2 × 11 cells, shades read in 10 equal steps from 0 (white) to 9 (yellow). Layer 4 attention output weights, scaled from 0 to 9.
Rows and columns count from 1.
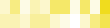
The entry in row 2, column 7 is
1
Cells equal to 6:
3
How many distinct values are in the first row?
6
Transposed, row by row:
2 3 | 5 3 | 1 2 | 3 4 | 2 4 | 6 2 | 6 1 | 1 0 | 6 2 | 1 5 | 9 7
